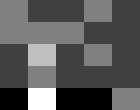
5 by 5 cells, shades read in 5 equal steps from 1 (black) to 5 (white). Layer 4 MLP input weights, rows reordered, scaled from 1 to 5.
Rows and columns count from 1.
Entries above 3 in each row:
0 0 1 0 1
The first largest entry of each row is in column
1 1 2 2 2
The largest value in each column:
3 5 3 3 3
